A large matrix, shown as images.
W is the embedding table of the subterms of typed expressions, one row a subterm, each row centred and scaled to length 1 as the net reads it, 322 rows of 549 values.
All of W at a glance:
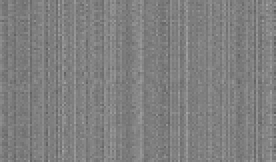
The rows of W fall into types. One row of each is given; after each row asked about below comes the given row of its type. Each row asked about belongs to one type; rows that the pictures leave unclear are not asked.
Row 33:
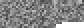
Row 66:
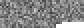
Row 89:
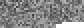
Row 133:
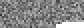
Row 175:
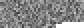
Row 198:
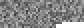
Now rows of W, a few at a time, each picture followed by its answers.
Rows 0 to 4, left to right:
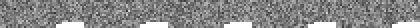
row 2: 133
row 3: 175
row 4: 66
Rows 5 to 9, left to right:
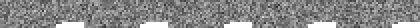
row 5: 33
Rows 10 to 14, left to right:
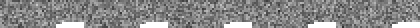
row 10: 66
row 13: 198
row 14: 133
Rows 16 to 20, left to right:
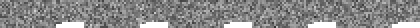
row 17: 175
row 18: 133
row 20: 89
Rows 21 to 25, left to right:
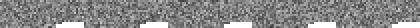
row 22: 198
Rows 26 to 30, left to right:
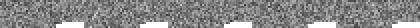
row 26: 66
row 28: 133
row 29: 175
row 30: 66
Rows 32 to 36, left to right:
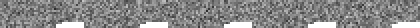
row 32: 198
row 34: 133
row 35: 175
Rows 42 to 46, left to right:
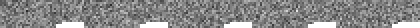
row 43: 89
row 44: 175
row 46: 133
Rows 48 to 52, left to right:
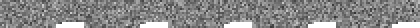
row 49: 133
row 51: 66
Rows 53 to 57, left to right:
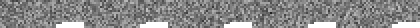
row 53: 133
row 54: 89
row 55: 175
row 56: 89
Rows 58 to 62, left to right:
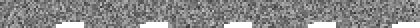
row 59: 175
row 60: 66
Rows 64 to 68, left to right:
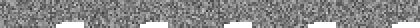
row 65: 133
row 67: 175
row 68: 198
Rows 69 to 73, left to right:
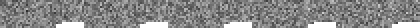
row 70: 175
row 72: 33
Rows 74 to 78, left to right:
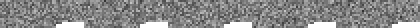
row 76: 89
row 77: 33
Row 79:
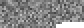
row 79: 198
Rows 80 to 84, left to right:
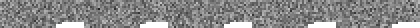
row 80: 175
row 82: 133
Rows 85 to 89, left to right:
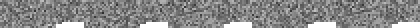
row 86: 33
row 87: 89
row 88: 175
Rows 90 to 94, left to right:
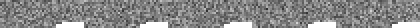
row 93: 66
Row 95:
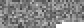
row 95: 66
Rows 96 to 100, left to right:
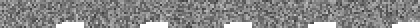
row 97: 133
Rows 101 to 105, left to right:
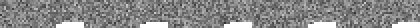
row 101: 198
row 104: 133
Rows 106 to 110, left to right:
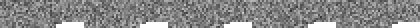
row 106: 66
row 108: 175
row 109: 175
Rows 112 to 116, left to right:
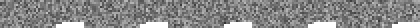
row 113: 89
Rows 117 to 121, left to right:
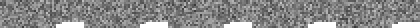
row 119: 89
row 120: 175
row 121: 89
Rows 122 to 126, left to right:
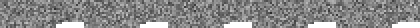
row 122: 198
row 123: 89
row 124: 175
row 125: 33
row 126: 198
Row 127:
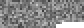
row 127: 66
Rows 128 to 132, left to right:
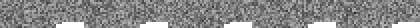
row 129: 89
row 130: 175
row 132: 89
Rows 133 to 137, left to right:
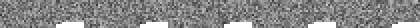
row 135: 66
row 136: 198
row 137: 33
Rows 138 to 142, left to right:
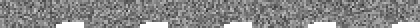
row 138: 66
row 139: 33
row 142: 89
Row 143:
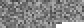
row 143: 133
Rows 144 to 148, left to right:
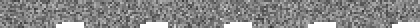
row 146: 175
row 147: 89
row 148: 66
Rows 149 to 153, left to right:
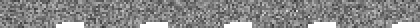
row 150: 89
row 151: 198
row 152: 66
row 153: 89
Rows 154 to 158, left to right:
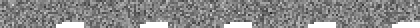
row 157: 89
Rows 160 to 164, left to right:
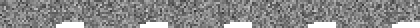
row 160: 198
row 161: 89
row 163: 175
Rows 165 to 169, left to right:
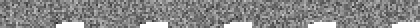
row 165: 198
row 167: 175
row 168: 133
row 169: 175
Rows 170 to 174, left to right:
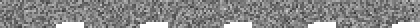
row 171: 175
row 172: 33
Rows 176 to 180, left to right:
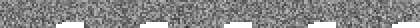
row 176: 133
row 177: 33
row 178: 89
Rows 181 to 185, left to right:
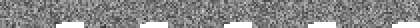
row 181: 66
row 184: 133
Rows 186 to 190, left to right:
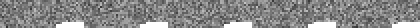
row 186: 133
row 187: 89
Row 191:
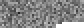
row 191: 89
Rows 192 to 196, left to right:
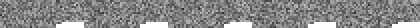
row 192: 133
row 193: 198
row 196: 33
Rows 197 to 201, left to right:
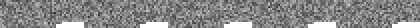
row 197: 66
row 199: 133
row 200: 175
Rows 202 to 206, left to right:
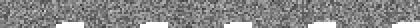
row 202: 33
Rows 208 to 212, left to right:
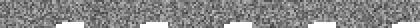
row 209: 133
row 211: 66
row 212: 175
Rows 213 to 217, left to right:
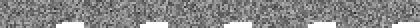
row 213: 198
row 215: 175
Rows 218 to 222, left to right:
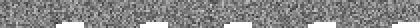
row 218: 198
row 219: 198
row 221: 175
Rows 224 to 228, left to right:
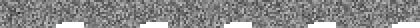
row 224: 89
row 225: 89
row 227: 89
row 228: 89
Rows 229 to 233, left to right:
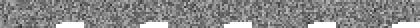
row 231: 175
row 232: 198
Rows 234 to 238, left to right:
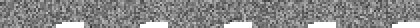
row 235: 133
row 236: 175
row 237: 133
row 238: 66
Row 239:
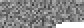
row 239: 33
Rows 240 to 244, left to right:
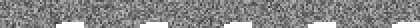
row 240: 66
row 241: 89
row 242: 33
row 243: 175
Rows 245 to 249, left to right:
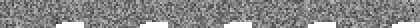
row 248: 33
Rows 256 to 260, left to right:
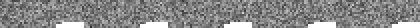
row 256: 133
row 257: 133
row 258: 198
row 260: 89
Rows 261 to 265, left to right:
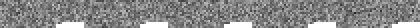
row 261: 175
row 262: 66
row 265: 89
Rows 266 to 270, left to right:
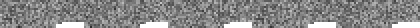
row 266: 89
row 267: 133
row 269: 89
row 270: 133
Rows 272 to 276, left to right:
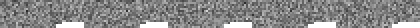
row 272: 198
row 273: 33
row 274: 89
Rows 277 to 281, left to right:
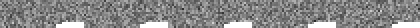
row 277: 133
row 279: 66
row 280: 175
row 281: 33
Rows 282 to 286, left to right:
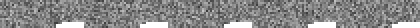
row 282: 66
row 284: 66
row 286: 175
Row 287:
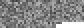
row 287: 133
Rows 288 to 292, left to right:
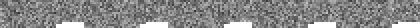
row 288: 198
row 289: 89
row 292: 33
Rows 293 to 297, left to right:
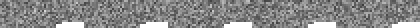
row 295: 33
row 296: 133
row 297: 89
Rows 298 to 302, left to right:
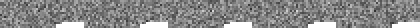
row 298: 175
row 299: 133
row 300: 33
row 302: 66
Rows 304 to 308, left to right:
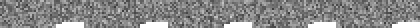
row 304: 89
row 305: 66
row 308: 66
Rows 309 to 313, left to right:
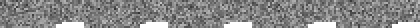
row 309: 89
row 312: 175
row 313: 198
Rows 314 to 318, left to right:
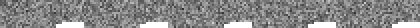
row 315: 89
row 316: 66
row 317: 198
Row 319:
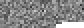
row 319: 33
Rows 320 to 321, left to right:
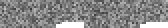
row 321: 133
